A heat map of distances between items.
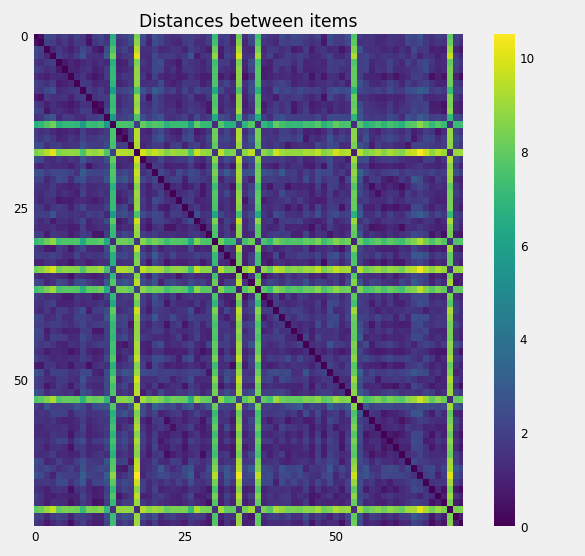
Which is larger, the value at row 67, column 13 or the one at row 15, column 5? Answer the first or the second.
the first
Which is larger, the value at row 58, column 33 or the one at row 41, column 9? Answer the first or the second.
the second
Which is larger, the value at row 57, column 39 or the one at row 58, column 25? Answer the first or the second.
the first
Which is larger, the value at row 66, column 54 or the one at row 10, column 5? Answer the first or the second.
the first
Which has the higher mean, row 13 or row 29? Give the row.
13
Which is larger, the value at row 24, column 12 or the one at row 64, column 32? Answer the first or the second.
the second
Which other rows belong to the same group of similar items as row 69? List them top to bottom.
13, 17, 30, 34, 37, 53
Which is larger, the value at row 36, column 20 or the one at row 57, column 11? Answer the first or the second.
the first
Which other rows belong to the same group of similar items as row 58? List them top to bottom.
0, 1, 2, 3, 4, 5, 6, 7, 8, 9, 10, 11, 12, 14, 15, 16, 18, 19, 20, 21, 22, 23, 24, 25, 26, 27, 28, 29, 31, 32, 33, 35, 36, 38, 39, 40, 41, 42, 43, 44, 45, 46, 47, 48, 49, 50, 51, 52, 54, 55, 56, 57, 59, 60, 61, 62, 63, 64, 65, 66, 67, 68, 70, 71
